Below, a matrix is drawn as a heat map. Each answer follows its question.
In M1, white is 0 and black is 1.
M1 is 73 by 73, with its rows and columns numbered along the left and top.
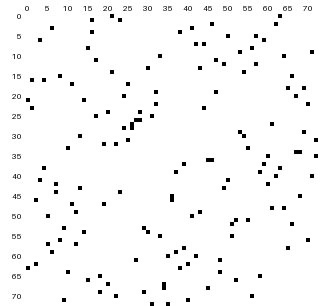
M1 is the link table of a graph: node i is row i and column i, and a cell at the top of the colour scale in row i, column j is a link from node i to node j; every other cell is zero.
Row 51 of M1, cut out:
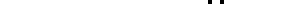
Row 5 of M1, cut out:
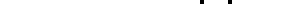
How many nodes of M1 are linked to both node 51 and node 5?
0
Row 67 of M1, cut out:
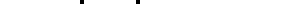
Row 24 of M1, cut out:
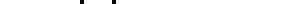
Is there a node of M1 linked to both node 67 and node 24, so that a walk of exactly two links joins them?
yes
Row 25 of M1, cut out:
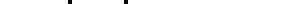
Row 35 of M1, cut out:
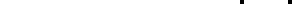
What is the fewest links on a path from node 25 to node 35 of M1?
3
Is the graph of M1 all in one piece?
yes
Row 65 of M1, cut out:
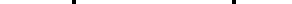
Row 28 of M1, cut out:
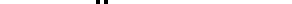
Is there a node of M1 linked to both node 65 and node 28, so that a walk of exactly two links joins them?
no
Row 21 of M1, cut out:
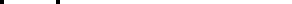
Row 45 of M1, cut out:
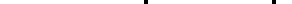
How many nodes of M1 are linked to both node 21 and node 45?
0
